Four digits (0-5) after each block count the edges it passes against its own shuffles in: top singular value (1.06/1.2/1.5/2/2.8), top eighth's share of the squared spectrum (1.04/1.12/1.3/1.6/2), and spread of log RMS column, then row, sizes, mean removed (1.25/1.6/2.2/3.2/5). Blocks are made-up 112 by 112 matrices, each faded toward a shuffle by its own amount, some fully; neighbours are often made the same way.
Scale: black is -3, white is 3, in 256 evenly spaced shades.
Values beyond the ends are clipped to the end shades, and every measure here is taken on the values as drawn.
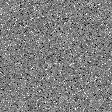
0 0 0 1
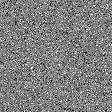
0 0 0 0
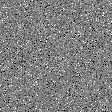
0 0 0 0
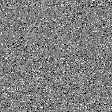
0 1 0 2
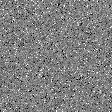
0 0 0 0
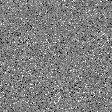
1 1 0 1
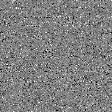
0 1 0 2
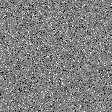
0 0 0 0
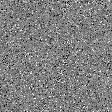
0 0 0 0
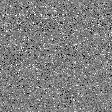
1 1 0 2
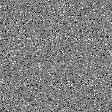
1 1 0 3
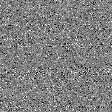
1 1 0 3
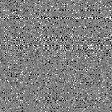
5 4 2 3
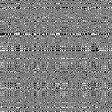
5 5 3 4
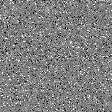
3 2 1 1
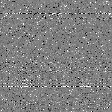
4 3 0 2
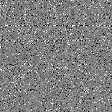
4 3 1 2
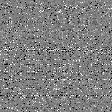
4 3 2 3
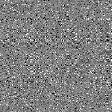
4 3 2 2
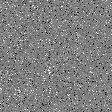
2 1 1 0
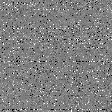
2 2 2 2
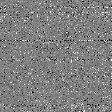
2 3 2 3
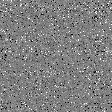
1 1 1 2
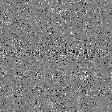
2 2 2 3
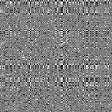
5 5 4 4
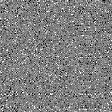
4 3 2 2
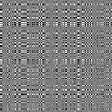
5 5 5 5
